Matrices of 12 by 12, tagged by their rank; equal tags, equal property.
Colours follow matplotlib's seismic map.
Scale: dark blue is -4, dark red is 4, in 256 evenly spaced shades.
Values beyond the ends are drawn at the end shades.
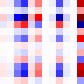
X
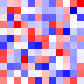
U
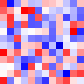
U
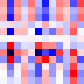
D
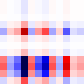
X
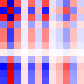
X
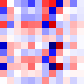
D
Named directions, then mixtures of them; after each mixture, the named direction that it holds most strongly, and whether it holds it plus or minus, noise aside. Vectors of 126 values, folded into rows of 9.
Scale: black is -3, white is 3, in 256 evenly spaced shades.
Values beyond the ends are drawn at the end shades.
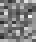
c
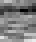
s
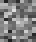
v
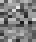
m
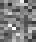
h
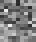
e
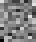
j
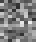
m, minus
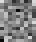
j, plus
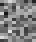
c, minus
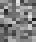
e, minus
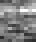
s, minus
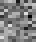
e, plus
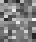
v, plus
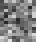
v, minus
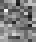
e, plus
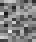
c, minus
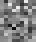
h, minus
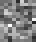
e, plus
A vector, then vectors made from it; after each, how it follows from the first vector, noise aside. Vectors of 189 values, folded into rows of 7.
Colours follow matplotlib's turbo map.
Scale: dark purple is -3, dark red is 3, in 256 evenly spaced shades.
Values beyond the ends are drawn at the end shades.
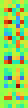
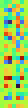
negated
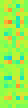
shrunk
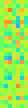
shrunk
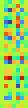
negated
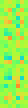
shrunk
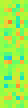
shrunk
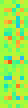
shrunk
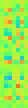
shrunk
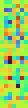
negated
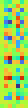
negated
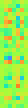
shrunk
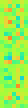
shrunk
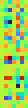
negated
